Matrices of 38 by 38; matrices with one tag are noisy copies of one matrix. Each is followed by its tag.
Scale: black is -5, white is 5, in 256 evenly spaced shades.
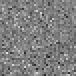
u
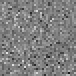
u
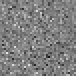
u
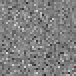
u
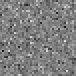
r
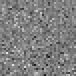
u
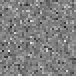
r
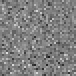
u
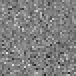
u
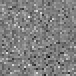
u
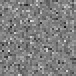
r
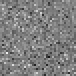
u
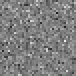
r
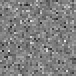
r
